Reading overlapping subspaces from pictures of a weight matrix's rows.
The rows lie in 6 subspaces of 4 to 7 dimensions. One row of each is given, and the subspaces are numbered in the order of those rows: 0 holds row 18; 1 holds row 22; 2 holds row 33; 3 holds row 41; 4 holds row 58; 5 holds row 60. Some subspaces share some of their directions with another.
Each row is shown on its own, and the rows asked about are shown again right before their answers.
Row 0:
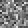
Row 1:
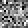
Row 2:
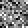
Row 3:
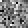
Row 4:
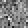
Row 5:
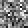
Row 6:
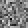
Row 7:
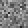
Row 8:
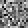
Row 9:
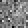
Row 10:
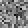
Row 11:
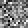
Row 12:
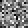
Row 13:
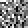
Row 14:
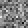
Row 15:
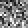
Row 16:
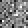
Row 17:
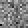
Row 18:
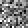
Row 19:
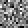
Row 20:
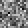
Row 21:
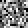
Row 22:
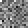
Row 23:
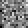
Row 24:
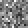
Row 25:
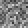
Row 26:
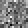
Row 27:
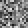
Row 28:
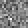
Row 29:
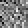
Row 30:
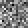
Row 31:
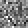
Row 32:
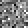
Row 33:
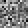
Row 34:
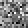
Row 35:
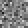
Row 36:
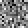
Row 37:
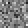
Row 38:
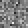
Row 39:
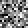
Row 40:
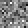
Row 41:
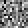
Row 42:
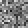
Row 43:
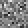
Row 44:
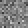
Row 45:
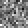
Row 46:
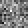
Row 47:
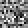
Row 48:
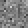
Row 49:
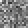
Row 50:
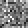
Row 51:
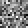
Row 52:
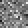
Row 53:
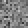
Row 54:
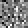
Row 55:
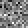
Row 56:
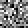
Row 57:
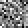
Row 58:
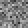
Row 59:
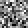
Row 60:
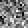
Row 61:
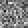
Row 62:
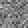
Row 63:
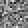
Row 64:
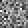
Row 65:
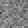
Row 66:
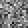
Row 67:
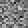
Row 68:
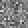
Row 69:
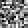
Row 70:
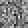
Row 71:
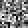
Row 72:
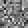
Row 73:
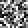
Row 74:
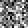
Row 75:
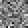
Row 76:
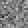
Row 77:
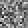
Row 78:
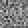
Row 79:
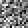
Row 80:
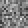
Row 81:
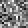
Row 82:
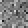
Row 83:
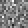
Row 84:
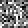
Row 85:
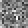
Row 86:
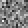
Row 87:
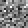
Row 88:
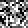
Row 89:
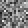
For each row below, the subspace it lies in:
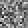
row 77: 0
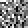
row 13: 5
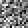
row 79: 0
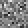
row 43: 4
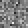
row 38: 4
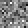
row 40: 1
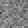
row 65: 0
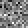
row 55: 4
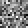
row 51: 5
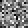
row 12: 1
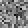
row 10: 5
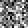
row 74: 1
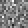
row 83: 0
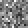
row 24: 1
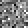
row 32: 1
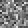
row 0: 0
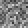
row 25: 4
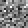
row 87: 0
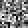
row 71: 1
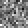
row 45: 3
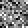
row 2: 5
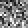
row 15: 5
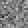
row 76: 0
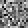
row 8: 3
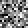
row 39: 0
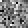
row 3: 4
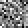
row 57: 5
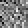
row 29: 5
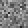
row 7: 4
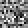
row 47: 0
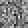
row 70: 2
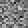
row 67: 0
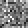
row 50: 5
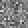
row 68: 4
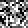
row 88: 4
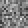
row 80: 5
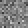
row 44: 1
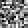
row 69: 0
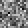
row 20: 3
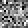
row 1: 3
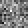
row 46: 5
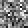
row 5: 5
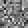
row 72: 3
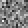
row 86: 0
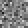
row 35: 1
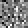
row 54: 5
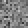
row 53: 1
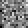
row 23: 1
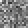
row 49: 1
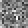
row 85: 1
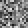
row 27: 1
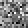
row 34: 4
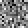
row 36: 0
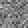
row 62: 4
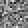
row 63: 0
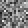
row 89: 1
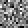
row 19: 3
